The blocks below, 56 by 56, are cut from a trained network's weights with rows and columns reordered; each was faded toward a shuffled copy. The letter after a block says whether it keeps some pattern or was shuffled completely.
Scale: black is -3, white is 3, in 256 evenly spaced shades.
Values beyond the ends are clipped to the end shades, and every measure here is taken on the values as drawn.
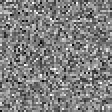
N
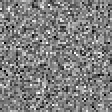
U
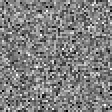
N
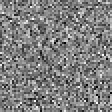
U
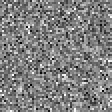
N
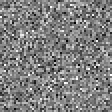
N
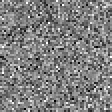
N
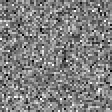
N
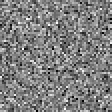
N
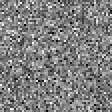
N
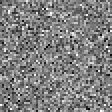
N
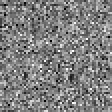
U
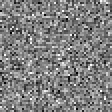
U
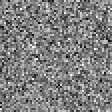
N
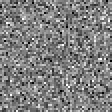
N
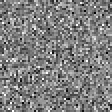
N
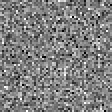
U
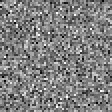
N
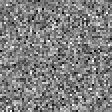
N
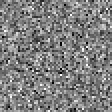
U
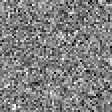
N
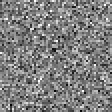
N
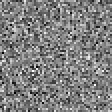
N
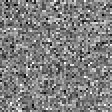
U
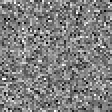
U
